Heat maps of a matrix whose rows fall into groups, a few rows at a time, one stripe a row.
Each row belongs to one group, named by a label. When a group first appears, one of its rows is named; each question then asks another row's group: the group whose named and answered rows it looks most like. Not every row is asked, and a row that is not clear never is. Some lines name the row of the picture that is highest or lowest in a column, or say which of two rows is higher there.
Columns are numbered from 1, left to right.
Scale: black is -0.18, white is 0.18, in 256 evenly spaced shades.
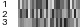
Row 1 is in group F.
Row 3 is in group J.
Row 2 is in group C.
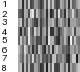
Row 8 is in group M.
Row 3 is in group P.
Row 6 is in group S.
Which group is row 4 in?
C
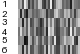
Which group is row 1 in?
S
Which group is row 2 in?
C
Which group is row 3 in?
M
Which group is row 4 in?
F
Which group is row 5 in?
C
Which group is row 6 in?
M
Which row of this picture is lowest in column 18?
1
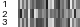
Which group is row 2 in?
C
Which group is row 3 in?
F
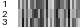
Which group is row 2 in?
P
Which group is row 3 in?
M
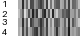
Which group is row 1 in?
M
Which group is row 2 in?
S
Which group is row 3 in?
M
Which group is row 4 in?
P
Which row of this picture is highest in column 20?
2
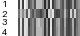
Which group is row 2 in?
F
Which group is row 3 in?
S
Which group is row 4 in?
S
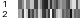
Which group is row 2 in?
S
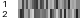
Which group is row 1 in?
P
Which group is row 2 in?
J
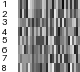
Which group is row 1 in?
C
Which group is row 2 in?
C
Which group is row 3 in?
J
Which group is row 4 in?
C
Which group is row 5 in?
F
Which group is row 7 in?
J
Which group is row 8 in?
F
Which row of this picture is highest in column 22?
6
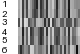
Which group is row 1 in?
P
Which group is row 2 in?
P
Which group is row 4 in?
M
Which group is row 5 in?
M
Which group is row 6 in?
J
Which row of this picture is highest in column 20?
3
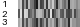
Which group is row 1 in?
P
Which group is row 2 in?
S
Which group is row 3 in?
P
